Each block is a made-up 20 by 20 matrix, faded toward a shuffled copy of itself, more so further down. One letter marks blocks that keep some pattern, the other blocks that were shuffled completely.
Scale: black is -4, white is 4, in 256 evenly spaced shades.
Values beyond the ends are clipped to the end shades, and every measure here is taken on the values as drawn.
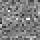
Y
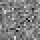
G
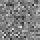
Y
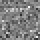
Y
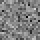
G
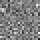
Y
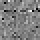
Y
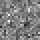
G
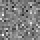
G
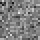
G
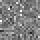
G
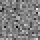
G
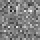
Y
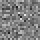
Y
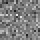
Y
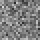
Y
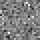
G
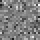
Y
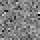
G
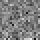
Y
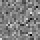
Y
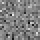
G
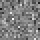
G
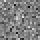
G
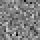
G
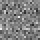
Y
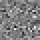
Y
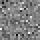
G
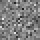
G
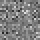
Y
